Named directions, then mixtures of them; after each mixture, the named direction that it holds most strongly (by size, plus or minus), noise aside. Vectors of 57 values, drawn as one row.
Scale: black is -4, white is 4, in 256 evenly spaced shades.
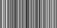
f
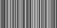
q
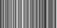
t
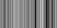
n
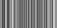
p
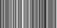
t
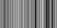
n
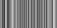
p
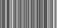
p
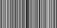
f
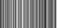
t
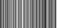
t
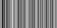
f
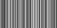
q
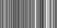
n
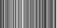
t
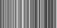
t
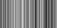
n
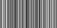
f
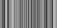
p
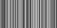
q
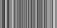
p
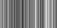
n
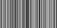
f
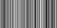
n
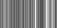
n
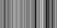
n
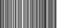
t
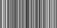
f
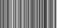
t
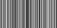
f
